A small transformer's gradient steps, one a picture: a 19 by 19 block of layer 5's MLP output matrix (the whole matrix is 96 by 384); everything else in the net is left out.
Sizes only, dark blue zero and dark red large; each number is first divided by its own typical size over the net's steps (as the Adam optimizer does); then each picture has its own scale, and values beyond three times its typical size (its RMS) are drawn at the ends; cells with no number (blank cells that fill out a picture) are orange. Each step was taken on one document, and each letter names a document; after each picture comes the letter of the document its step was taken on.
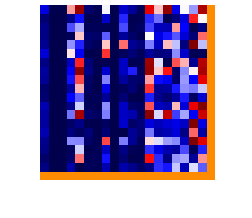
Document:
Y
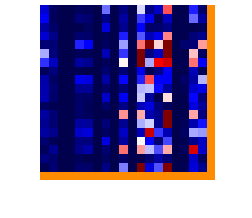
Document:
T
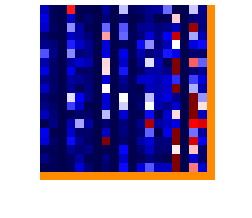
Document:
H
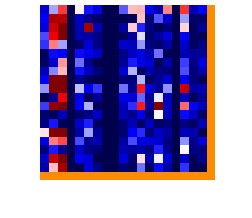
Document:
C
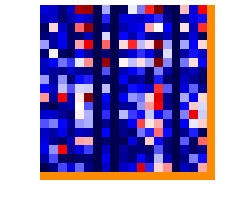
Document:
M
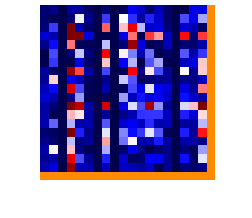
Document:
M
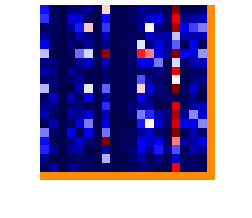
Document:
H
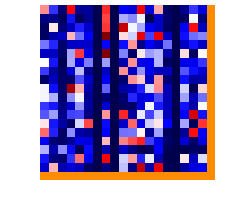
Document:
M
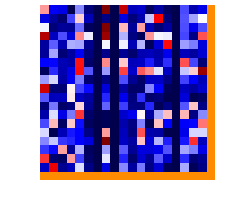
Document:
M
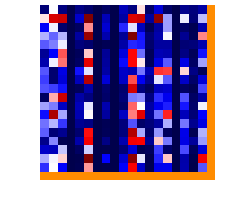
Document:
C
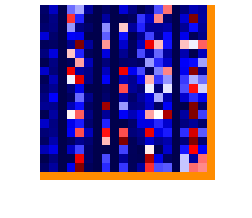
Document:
Y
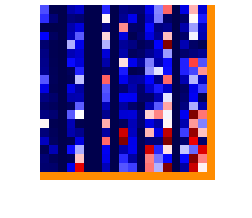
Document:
Y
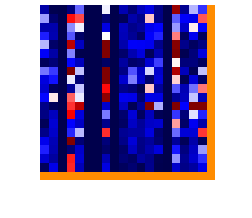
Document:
Y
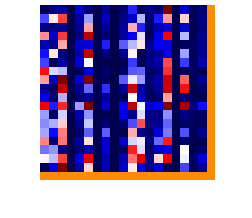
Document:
C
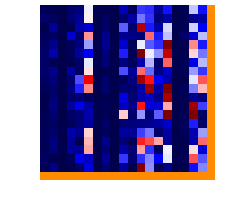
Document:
T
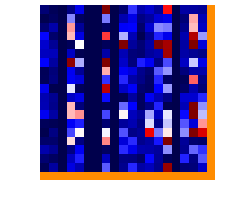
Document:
Y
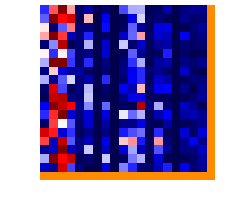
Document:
C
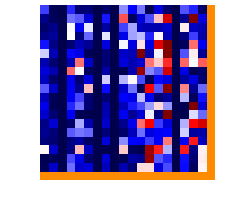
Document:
T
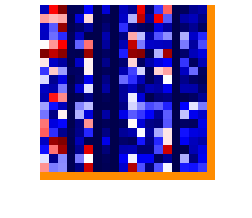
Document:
C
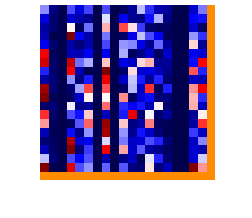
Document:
M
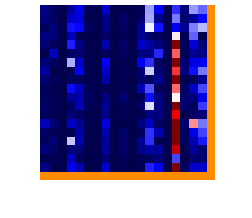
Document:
H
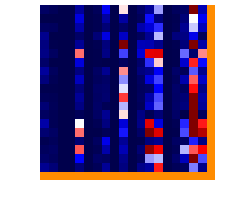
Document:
Y
